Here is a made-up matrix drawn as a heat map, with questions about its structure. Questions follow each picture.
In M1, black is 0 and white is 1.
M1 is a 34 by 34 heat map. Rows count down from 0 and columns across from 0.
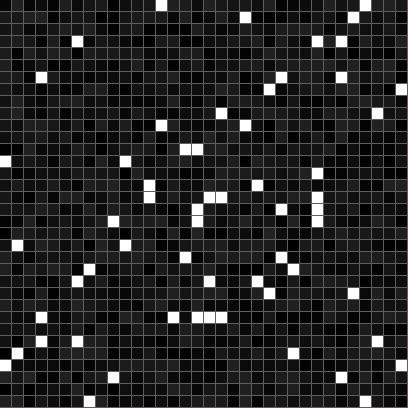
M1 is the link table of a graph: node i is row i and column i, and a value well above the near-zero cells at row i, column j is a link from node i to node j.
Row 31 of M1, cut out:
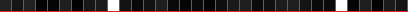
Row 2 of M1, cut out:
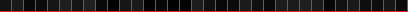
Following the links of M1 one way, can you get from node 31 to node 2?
no
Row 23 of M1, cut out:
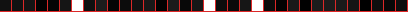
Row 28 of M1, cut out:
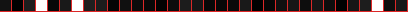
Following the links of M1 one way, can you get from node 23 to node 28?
yes
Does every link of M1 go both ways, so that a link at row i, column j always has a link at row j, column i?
yes
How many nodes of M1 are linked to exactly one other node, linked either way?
1
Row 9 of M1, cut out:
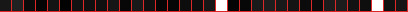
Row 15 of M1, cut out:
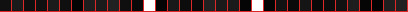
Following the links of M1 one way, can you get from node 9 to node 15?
yes
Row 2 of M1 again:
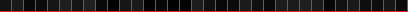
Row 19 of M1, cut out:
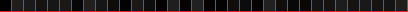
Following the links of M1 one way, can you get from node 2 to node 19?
no
